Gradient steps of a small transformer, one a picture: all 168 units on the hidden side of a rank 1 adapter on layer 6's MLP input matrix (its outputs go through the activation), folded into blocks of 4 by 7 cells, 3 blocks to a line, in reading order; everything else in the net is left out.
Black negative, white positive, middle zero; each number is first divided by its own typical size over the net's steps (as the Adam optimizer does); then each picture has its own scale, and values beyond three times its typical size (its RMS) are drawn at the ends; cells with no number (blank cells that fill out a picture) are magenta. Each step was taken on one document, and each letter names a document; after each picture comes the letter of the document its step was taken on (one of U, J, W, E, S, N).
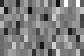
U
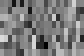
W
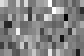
U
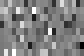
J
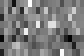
W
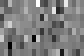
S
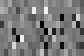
J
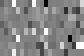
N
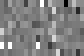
S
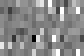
S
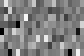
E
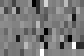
N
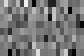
E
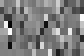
U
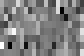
U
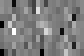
N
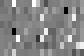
N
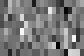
E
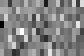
J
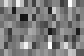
E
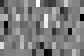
U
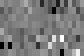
S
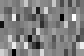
J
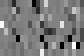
N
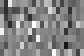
E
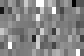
S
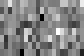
W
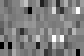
S
